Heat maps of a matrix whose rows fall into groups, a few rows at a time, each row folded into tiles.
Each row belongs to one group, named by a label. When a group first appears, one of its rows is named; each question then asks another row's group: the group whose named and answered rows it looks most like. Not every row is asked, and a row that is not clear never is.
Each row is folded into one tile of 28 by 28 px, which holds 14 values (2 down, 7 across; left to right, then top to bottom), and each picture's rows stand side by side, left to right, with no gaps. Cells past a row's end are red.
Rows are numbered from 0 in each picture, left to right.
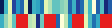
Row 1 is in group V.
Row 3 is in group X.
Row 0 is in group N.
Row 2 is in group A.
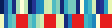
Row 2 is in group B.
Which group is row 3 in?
N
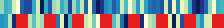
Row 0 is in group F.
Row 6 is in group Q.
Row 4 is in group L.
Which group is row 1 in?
N
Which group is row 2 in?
B
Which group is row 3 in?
N
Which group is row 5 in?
A
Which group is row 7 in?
V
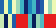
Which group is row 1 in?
V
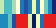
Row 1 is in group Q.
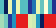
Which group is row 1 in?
L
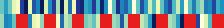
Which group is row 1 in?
A
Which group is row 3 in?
N
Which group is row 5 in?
L
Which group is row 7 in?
A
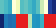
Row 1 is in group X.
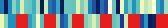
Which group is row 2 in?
V
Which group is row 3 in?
N
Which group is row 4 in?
B
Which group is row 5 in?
F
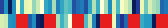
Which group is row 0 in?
V
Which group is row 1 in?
F
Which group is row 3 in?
L
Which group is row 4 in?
X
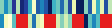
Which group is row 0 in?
A
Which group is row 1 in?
N
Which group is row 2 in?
X
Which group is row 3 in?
B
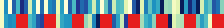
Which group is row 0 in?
X
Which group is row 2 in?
X
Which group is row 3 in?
L
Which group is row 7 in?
N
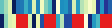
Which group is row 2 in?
B
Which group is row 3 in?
X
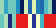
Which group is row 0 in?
B
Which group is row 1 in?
Q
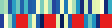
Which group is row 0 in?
A
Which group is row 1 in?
L
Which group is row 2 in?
Q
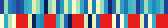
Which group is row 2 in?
L
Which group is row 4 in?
Q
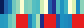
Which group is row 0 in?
V
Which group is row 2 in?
F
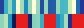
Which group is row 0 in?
L
